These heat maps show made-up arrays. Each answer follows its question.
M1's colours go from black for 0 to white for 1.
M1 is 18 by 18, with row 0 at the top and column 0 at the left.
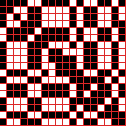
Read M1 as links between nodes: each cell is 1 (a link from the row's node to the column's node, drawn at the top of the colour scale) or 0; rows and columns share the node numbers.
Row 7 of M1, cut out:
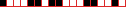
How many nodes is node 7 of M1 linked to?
10
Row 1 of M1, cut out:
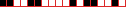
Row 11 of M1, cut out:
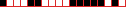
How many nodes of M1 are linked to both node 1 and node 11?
8
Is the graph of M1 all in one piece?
yes
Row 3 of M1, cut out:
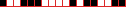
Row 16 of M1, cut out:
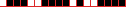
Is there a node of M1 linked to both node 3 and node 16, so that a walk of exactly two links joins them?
no
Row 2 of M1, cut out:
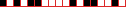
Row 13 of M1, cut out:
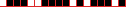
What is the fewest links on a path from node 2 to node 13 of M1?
3
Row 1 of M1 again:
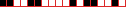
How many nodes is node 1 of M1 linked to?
10
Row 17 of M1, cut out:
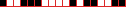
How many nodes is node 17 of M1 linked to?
9
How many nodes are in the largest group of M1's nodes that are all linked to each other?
8
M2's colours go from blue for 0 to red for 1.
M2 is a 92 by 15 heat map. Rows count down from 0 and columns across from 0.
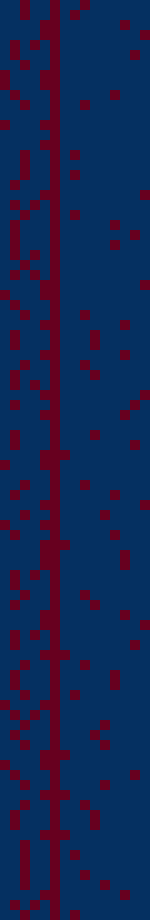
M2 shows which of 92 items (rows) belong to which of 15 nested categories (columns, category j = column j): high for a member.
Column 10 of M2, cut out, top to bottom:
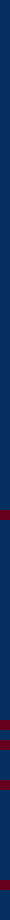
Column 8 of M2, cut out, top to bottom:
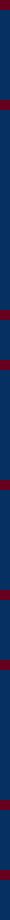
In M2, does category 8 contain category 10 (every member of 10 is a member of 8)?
no
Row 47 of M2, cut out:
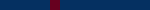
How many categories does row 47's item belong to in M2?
1
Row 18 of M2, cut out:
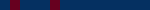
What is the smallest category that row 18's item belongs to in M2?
1
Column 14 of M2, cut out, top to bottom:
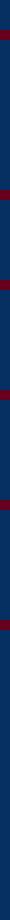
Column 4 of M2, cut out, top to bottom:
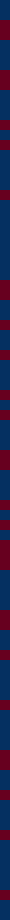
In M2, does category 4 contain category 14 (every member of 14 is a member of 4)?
yes
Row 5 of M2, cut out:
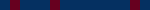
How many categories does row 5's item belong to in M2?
3
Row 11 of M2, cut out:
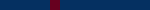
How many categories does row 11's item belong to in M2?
1
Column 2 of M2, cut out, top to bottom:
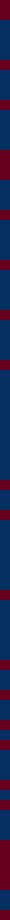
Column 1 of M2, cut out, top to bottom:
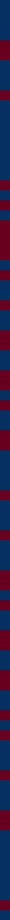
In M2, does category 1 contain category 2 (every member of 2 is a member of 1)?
no
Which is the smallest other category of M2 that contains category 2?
5
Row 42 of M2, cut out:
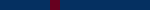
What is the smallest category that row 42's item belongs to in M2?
5
